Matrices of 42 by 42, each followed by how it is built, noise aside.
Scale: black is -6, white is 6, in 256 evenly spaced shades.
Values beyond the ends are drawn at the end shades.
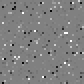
sparse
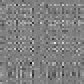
low rank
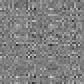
low rank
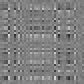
low rank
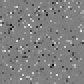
sparse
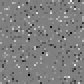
sparse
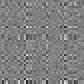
low rank
